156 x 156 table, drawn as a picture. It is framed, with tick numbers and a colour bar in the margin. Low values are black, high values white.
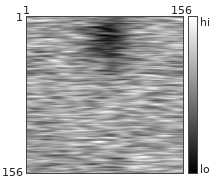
A single dip lies in the top middle. Streaks run across, left to right. The top middle is the ninth with the lowest average. Overall the values sit about 60% of the way up the scale.
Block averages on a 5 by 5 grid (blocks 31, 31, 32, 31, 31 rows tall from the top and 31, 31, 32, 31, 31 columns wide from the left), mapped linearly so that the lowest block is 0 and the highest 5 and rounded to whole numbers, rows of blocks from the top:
54035 | 44244 | 55455 | 45545 | 44455
